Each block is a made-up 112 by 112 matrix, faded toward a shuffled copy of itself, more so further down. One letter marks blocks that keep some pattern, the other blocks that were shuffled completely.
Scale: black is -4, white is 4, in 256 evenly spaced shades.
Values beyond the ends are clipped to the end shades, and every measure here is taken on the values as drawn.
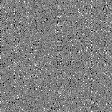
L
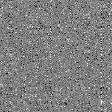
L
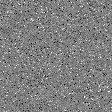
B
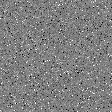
B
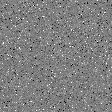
B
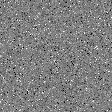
B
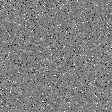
B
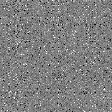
L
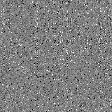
L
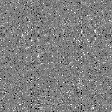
L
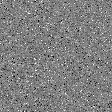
B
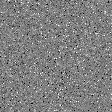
B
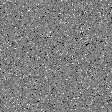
B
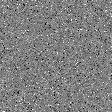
B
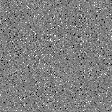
L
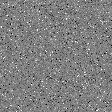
B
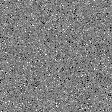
B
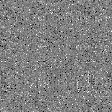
L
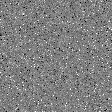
B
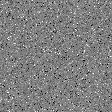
B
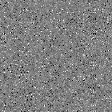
L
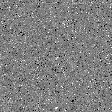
L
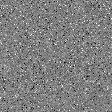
L
